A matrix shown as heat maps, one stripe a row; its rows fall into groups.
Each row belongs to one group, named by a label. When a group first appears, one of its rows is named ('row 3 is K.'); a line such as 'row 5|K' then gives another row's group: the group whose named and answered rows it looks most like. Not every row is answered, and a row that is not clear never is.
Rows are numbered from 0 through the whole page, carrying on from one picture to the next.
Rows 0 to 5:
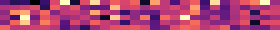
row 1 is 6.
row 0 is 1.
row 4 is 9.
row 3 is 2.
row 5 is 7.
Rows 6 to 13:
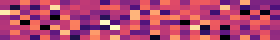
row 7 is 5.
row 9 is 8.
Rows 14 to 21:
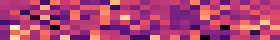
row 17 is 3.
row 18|1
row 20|9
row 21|9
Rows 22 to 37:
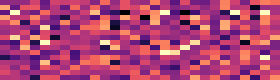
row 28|3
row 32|8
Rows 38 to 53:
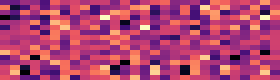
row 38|1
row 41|1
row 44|6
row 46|2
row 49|3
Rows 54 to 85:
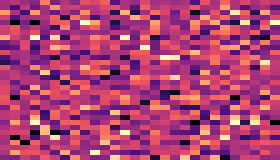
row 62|1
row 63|5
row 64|7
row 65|8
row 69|8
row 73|7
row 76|6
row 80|3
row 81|5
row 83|6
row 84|9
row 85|2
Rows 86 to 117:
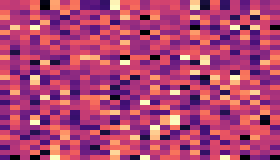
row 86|6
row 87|6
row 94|3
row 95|5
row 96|7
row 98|3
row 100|7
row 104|8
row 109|8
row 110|8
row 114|6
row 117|5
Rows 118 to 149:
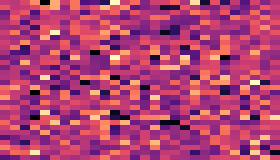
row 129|2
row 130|2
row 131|8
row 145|1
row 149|1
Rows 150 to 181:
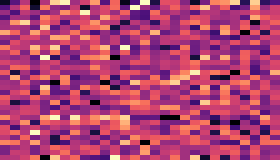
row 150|5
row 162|7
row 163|9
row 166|8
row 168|3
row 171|8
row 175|7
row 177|8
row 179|5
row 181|6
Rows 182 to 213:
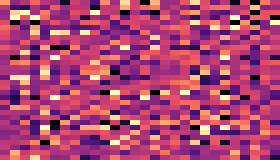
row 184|9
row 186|7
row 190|2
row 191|3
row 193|5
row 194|9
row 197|9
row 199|7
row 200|2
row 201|5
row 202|7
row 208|3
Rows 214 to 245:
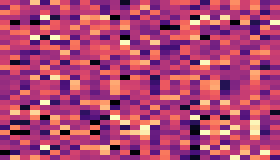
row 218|7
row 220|9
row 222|3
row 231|2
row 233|8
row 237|6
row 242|2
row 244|1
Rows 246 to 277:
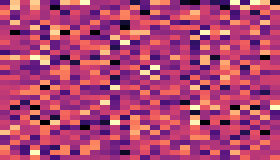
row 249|7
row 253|6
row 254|3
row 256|1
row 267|7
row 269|8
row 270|6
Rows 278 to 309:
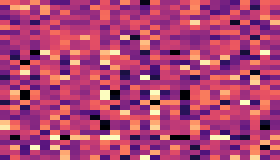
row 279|9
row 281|1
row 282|7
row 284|5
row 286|5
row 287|5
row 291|2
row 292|9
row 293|5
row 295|8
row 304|6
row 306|1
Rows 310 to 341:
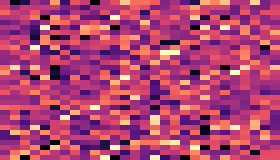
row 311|7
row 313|6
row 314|5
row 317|3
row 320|8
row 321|1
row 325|3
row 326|2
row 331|9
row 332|2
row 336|9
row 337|1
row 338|8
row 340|9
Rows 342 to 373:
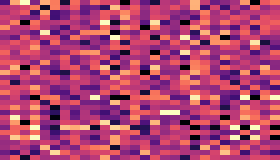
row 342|9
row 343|6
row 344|3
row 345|3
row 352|9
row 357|2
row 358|7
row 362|6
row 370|2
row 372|5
